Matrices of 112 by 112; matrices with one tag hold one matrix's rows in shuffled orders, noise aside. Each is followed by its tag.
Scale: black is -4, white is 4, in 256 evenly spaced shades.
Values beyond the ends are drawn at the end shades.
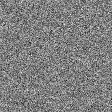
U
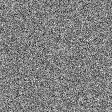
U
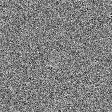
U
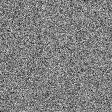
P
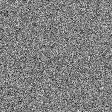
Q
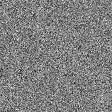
Q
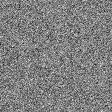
P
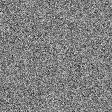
P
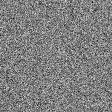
P
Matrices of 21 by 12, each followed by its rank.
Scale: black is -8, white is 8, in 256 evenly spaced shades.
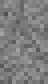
full rank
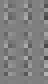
one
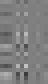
one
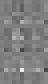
two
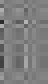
one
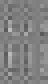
two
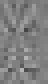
two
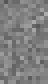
full rank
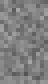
full rank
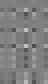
one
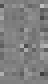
two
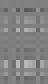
one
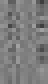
two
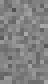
full rank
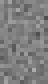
full rank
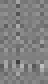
two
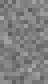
full rank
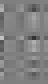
one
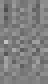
two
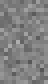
full rank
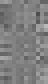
two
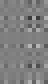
one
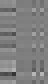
one
